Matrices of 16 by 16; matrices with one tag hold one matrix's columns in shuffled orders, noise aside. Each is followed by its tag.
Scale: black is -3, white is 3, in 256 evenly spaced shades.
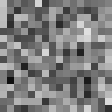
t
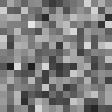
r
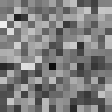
r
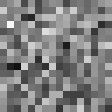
r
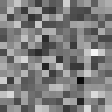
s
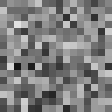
r
